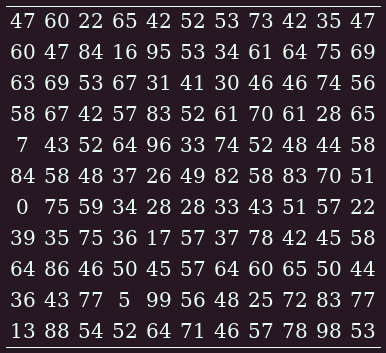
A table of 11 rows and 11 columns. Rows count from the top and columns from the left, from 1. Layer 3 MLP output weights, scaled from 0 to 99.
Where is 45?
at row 8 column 10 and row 9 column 5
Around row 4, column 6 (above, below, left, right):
41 33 83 61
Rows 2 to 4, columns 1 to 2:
60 47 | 63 69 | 58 67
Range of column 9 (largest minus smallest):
41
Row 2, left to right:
60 47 84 16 95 53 34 61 64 75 69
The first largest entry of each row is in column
8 5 10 5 5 1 2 8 2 5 10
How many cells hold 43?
3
